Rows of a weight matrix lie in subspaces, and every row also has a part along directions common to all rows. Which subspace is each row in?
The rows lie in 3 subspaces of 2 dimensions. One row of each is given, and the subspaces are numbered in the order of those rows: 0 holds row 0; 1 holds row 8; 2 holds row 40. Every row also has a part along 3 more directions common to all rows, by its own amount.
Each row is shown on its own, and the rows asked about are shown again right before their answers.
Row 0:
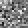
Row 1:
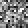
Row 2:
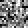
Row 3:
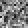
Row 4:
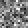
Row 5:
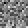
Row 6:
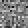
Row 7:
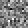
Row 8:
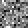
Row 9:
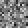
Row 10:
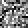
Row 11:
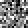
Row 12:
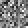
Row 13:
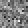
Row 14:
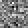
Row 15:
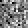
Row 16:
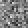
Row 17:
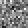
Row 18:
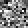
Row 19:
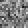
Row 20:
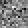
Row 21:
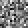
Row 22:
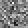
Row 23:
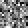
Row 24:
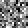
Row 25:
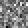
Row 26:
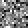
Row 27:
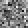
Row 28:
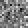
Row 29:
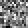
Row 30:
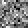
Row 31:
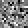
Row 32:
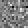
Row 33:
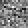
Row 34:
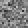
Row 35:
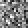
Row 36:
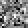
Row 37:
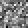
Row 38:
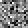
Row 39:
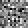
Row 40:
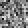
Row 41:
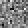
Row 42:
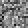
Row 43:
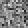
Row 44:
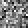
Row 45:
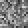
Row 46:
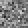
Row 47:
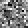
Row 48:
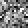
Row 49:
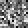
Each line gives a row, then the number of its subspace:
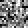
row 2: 2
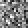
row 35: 2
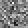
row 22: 2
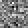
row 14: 2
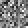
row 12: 1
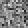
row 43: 0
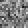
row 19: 2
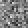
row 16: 2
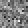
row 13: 0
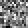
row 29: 1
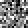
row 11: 2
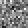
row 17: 0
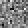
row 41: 0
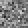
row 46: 0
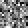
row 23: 1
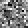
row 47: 0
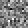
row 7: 0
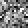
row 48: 1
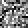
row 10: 1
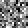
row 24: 1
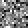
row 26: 1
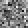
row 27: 0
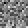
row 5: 1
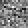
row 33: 0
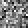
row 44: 1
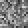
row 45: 2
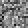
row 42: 1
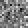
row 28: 1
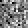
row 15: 2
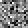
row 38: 2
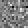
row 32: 2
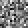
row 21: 0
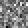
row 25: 1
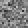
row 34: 0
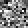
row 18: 0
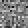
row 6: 1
